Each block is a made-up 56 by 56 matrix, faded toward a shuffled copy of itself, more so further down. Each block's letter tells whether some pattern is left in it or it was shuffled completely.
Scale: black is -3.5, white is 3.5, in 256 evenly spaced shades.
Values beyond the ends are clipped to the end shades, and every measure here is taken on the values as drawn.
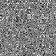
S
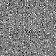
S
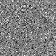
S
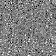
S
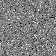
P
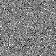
S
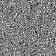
S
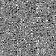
S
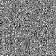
S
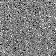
P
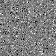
S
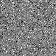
P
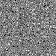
S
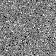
P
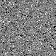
S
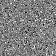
P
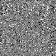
S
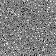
P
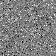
P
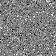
S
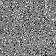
S
